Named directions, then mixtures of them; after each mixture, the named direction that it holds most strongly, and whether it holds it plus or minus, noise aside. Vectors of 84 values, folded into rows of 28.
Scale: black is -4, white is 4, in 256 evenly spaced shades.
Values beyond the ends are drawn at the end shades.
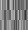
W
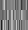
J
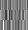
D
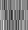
D, plus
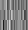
D, minus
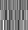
D, plus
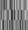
W, minus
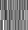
D, plus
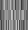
J, plus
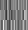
D, plus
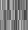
W, plus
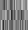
J, minus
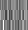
D, plus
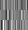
J, plus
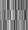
W, plus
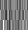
D, plus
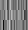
D, minus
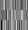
J, plus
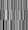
D, minus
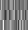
W, plus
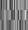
W, minus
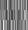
D, plus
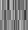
W, plus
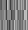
W, minus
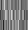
D, minus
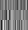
J, plus
